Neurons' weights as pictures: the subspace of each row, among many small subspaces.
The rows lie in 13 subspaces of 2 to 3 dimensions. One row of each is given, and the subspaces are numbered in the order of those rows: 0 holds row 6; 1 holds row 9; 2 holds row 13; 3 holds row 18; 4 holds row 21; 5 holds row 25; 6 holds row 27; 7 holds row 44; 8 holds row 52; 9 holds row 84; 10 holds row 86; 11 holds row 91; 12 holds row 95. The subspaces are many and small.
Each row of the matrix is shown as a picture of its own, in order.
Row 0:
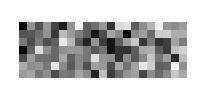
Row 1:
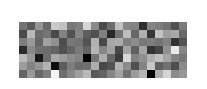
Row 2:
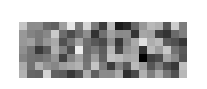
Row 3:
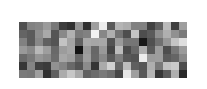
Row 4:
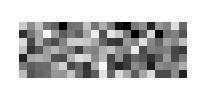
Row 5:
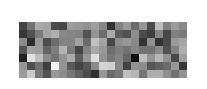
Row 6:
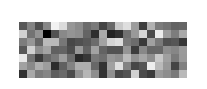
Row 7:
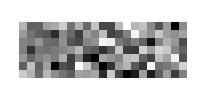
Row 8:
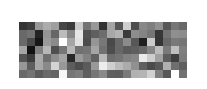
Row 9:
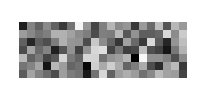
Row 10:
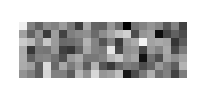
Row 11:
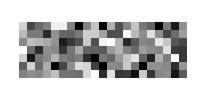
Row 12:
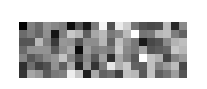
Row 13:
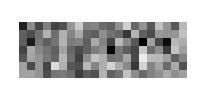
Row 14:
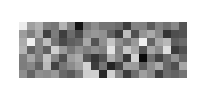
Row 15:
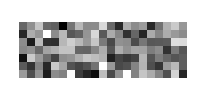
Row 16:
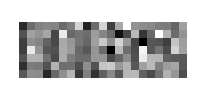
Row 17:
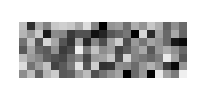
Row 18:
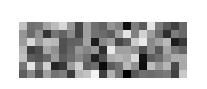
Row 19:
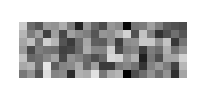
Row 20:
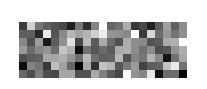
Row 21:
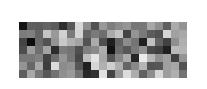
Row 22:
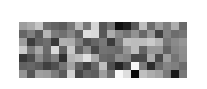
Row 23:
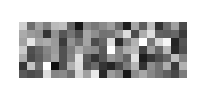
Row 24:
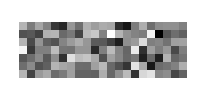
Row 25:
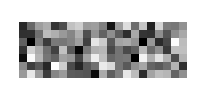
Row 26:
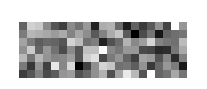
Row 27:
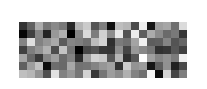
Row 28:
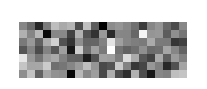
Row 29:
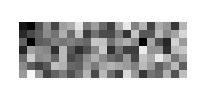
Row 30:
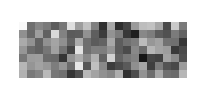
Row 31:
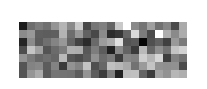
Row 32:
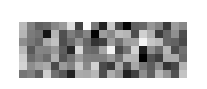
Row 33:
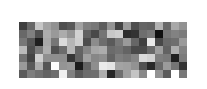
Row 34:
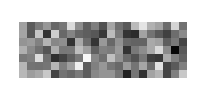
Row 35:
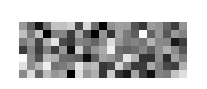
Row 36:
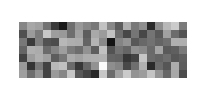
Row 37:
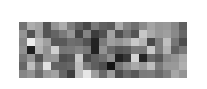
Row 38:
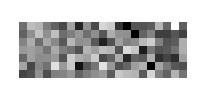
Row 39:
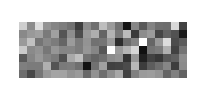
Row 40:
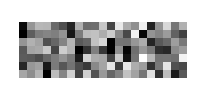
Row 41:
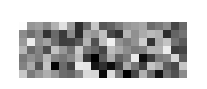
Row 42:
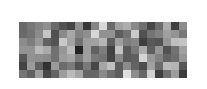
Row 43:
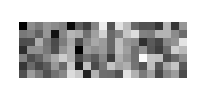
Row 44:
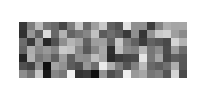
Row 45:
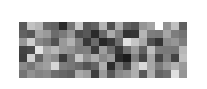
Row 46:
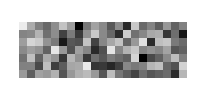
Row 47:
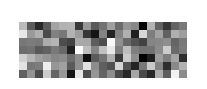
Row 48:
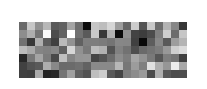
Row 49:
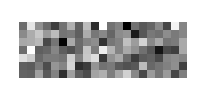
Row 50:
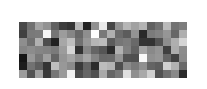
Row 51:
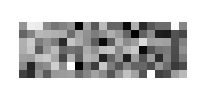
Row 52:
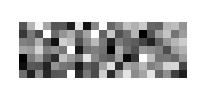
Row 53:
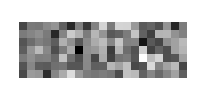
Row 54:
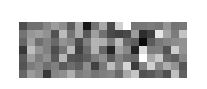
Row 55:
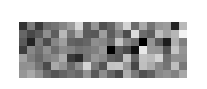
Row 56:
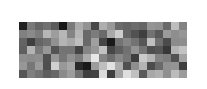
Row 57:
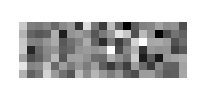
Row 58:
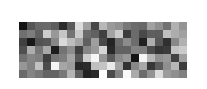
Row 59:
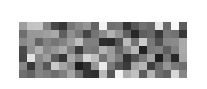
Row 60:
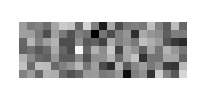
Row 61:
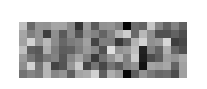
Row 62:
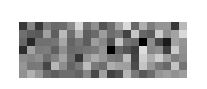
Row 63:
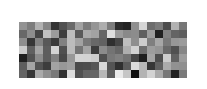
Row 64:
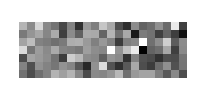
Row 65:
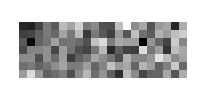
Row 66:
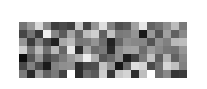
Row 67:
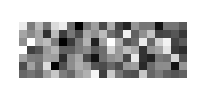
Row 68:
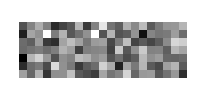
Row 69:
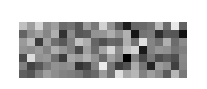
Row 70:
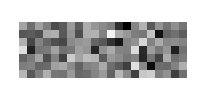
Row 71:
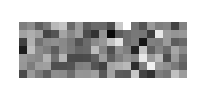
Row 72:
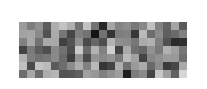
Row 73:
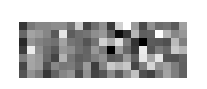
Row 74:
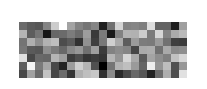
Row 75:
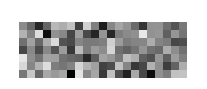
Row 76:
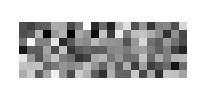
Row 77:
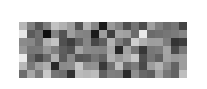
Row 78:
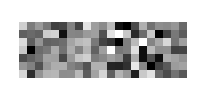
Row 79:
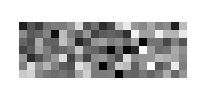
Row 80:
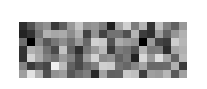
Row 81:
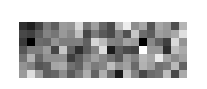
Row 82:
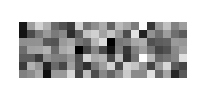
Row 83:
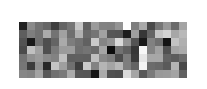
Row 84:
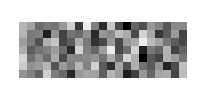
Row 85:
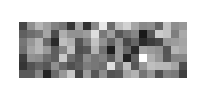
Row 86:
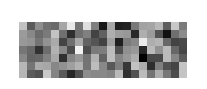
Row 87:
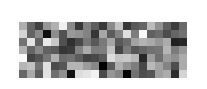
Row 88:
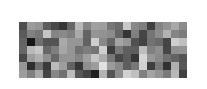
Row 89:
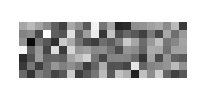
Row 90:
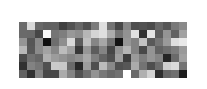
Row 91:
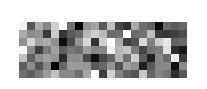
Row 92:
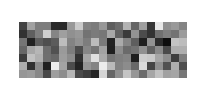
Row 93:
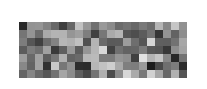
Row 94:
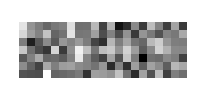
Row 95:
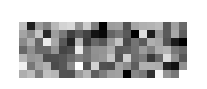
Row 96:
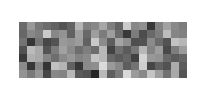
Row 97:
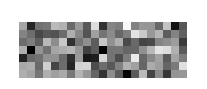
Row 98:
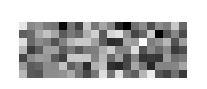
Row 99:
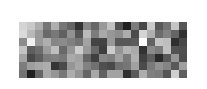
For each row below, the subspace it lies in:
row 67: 11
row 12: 12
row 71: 9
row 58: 4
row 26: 1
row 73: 0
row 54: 9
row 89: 6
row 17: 12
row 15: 7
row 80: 5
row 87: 7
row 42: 10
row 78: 0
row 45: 11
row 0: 11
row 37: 11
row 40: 6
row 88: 3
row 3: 10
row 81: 5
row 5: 5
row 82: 6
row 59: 11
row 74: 3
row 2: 10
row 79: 11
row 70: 9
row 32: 9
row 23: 2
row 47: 6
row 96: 3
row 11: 11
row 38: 4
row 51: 1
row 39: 2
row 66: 8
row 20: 12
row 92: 2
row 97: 1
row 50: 9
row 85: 8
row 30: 12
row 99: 5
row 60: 10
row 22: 6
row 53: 10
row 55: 2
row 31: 7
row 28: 8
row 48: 6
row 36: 3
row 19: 7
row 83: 3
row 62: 2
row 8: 1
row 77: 0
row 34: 12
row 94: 6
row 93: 1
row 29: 5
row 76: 6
